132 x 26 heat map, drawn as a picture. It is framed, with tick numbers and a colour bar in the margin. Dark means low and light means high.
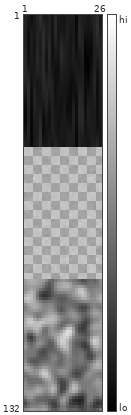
It is made of 3 by 1 panels. Panel 1,1: very low, streaked downward, faint in contrast. Panel 2,1: high, checkered. Panel 3,1: middling, blotchy, strong in contrast.
